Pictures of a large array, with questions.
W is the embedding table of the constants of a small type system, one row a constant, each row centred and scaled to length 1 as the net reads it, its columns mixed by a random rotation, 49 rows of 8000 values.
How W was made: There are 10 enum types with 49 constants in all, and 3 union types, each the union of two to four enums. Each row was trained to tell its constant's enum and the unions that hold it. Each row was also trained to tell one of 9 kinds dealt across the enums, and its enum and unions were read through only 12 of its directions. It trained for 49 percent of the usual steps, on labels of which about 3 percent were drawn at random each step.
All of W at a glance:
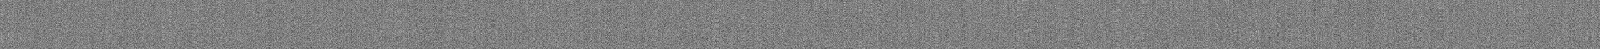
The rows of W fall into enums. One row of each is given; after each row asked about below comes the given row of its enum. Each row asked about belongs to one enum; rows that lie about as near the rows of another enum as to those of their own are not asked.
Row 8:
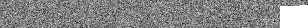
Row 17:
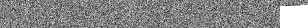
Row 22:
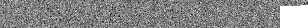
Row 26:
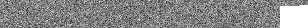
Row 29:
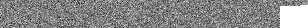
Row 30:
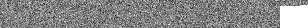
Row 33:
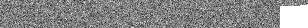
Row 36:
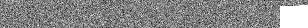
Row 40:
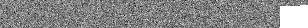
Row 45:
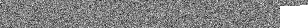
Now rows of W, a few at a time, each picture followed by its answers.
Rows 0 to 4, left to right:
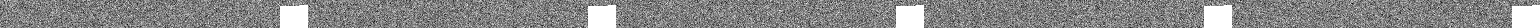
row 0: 45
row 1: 22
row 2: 45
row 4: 29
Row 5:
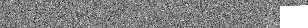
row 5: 8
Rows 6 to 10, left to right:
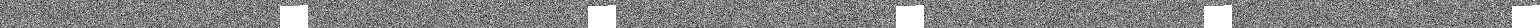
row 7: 22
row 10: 45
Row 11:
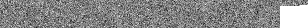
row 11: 26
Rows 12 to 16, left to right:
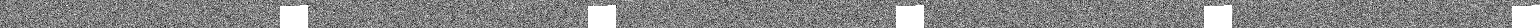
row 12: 8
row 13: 26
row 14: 36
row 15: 22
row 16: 36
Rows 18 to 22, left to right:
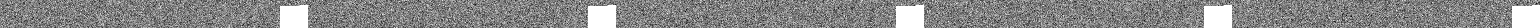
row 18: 22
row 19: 8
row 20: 26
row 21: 26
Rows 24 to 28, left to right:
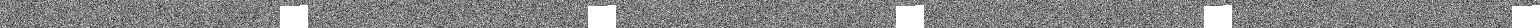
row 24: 26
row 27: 36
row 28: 22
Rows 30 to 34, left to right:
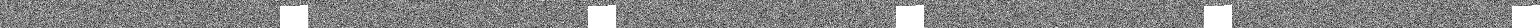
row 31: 30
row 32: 45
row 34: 36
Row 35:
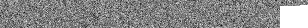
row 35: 45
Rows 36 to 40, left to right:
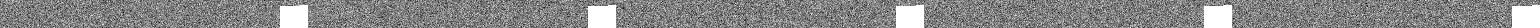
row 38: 26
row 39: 36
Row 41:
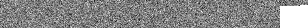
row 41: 29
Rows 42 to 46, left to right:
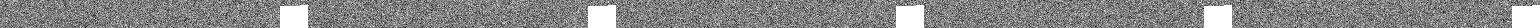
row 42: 45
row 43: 8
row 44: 22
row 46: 29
